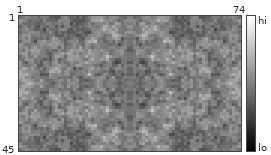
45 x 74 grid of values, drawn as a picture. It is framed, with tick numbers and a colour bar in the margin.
No row or column stands out. It mirrors both left to right and top to bottom. No overall slope runs across the table. The field is mottled with small blotches. On average the colour sits 50% of the way up the scale. No seam splits the table.
